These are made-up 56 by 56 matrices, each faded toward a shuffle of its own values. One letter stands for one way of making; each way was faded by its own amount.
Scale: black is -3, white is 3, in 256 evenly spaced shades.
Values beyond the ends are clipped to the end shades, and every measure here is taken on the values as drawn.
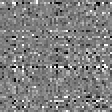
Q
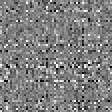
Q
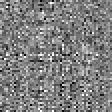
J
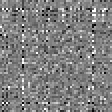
Q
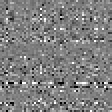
Q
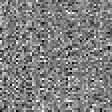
J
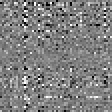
Q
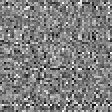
J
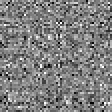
J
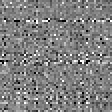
Q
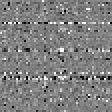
Q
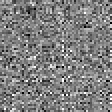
J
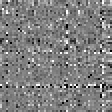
Q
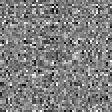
J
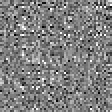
J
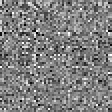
J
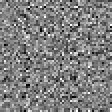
J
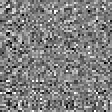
J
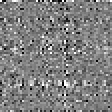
Q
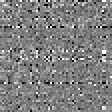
Q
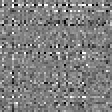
Q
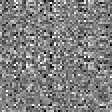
J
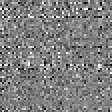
Q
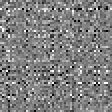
Q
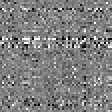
Q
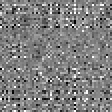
Q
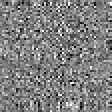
J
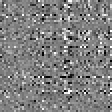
Q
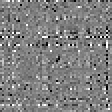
Q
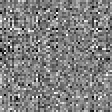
J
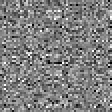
J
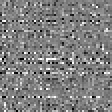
Q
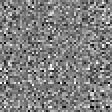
J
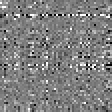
Q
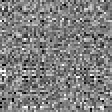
J
